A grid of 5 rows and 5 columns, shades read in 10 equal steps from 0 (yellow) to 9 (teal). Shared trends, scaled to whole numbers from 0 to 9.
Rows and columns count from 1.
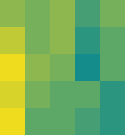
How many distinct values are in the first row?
3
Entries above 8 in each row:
0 0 1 0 0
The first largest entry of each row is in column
4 4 4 5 5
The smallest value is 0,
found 2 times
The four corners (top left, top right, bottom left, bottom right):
4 5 0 8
